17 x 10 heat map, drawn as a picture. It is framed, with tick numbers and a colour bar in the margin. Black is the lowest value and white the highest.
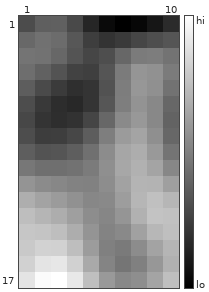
The ninth with the highest average is the bottom left. No lone cell stands out from its neighbours. There is an overall slope up to the bottom. The top middle is the ninth with the lowest average.
